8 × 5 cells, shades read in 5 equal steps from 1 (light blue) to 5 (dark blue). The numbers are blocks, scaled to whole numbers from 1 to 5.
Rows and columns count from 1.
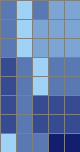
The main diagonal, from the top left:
3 1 2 3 3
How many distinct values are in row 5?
3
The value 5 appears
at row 8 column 4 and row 8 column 5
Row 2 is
3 1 2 2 2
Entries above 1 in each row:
4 4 4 4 4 5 5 4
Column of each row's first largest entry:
1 1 1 1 1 1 1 4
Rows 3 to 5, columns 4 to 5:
2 2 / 3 3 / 3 3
